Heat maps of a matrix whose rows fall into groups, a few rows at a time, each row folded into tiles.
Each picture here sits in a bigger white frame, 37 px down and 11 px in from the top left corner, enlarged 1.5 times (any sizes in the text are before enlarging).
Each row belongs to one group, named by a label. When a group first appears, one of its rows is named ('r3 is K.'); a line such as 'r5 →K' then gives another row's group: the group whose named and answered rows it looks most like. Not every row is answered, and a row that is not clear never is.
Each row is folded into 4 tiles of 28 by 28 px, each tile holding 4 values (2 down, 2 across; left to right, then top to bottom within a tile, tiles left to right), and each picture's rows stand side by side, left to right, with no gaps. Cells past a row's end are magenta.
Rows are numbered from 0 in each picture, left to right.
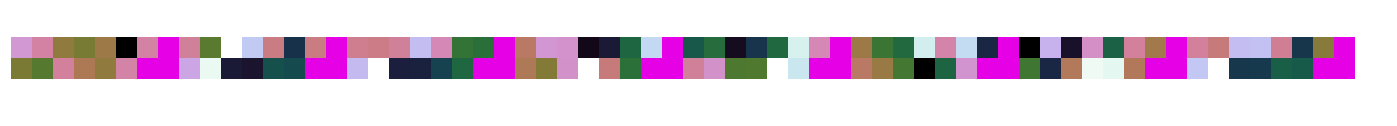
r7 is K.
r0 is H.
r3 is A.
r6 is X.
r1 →K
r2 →K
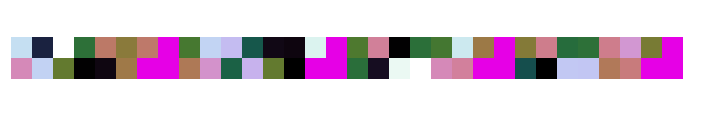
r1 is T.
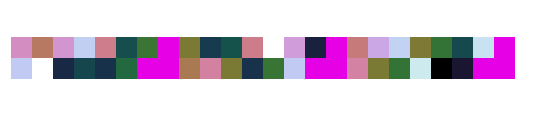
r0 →K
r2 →T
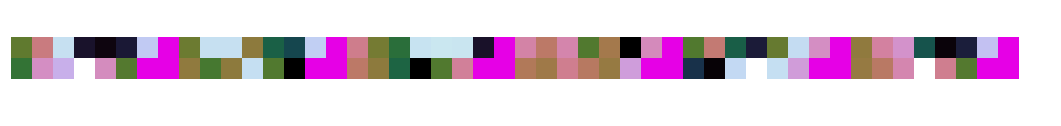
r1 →T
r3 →H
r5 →A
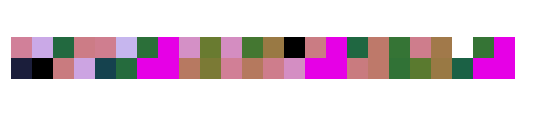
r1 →H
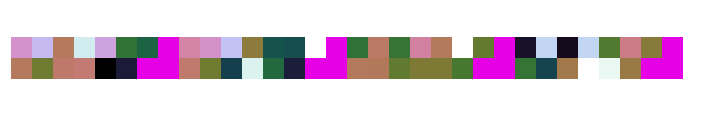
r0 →K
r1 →T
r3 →X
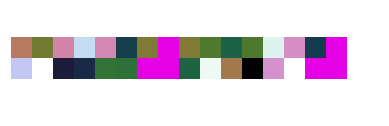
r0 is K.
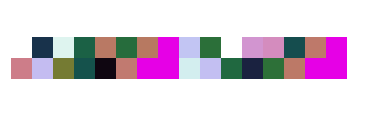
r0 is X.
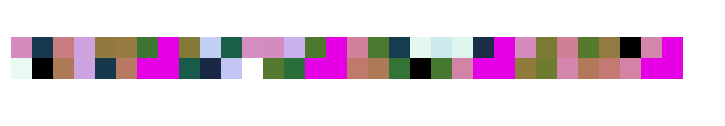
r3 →H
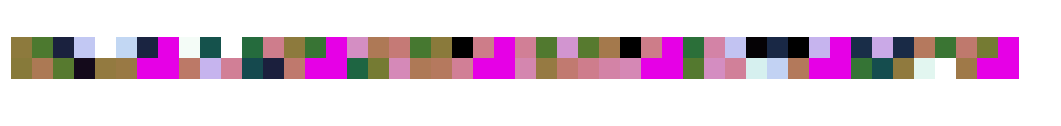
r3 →H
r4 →A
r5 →X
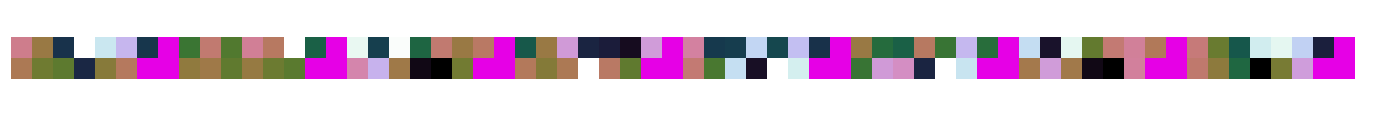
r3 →A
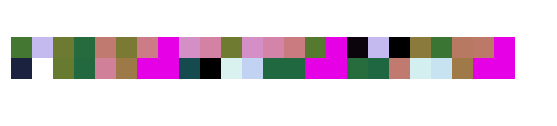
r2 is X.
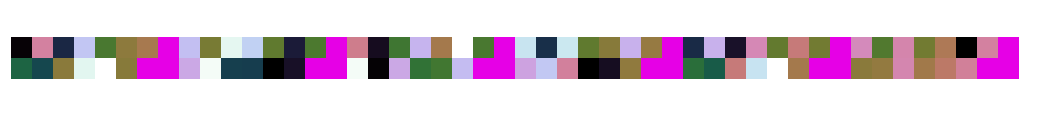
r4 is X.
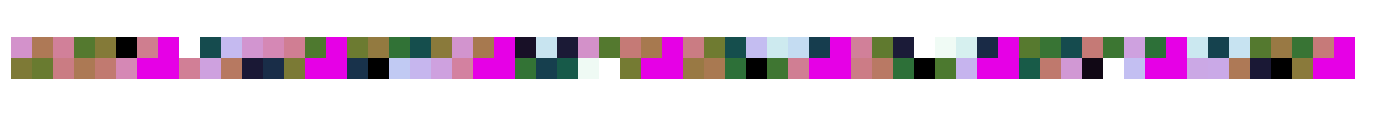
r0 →H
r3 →X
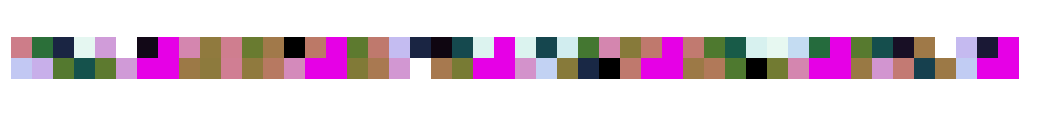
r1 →H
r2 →A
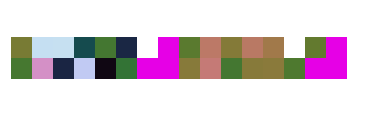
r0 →T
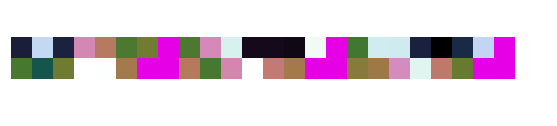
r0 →X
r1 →A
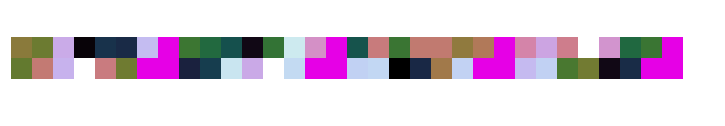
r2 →K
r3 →K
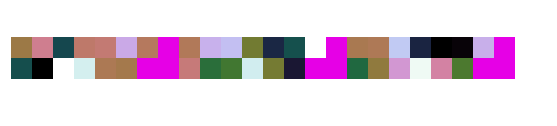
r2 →A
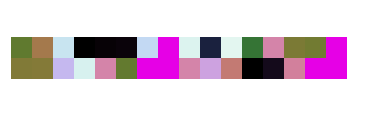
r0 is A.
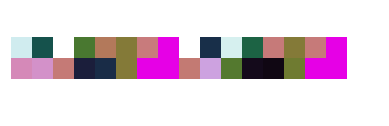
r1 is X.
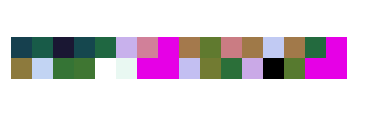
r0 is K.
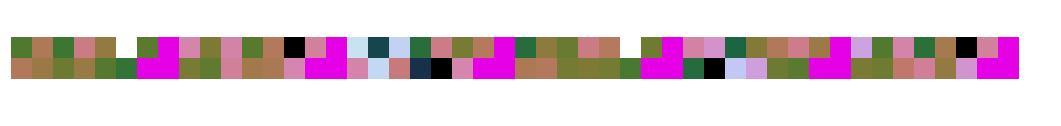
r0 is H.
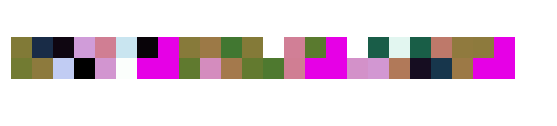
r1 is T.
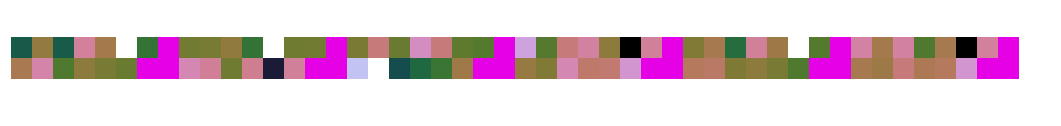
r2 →K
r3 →H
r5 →H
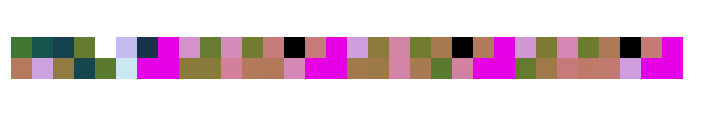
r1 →H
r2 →H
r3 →H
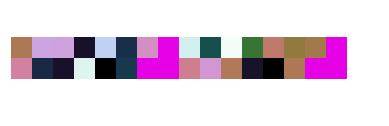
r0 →T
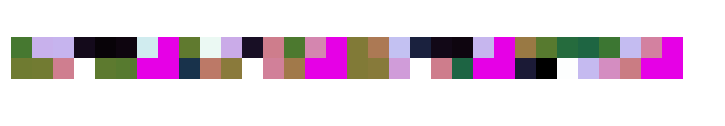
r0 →A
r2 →A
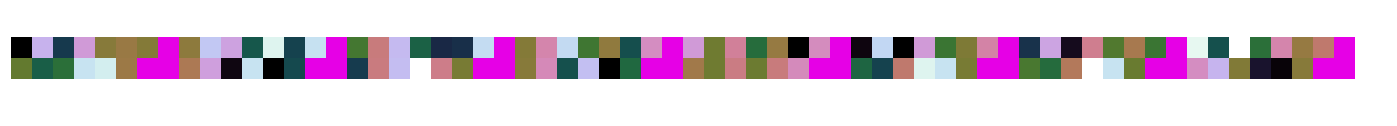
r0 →X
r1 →T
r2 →A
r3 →T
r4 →H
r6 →X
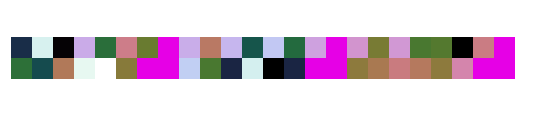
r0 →X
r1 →T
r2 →H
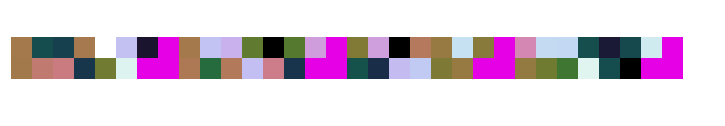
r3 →T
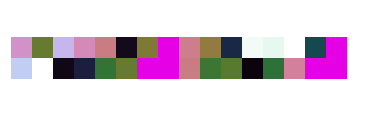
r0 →K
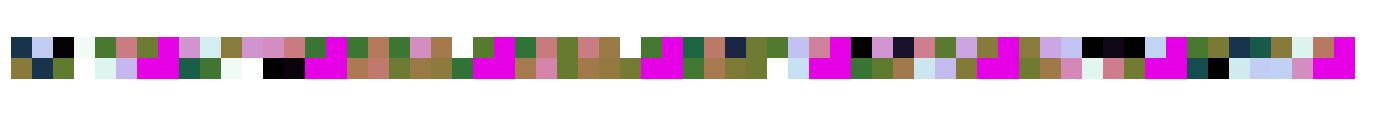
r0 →X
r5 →X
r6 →A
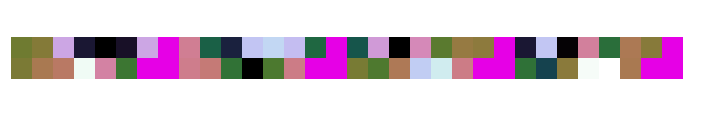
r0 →A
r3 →X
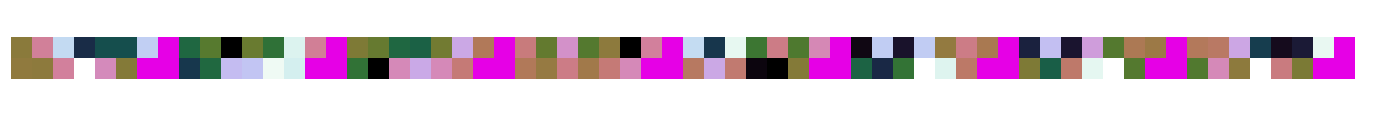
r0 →A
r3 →H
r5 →X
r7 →A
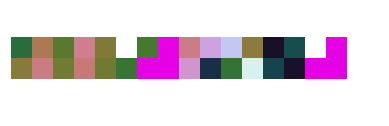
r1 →T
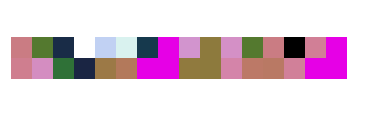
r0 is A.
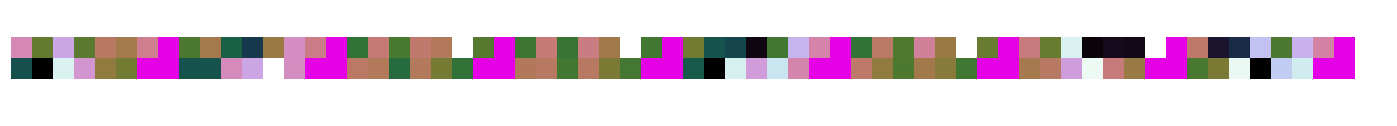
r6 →A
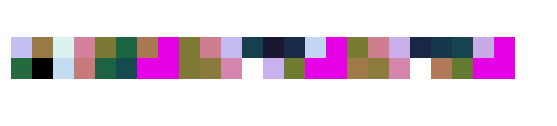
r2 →A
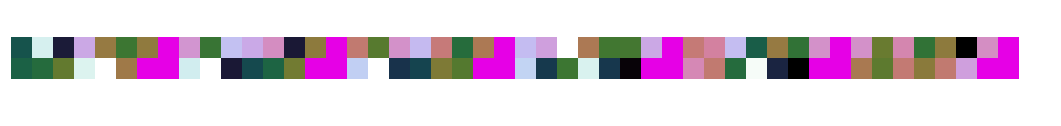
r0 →X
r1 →K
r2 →K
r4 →T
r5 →H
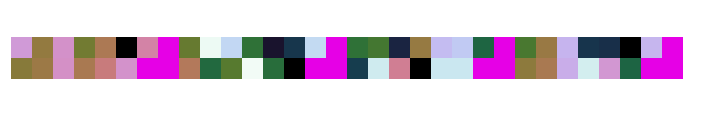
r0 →H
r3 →A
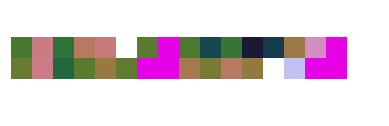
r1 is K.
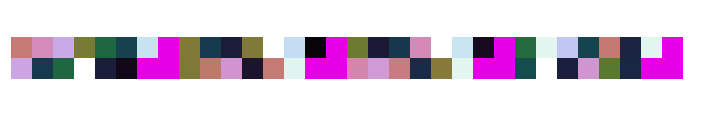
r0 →T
